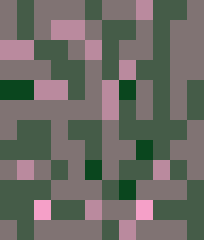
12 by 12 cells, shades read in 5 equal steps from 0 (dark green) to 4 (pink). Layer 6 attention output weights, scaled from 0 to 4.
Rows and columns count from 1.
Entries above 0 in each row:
12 12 12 12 9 12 12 11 11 11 12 12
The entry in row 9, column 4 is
1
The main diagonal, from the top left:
2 1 1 1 1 2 2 2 1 2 1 1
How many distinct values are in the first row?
3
